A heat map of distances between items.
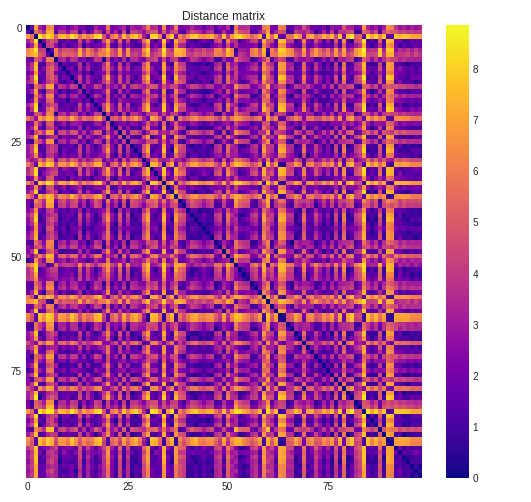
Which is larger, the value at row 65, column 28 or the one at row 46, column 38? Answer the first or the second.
the second
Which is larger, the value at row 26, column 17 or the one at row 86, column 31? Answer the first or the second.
the second
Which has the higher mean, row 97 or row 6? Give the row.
6
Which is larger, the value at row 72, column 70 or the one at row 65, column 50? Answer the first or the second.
the first
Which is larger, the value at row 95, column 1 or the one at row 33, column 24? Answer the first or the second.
the first
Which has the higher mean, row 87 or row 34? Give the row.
34
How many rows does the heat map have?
99
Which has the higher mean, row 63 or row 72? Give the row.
63
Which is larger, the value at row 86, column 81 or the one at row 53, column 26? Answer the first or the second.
the first
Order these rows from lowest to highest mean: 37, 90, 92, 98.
98, 92, 37, 90
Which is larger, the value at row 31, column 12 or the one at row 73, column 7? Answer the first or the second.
the first
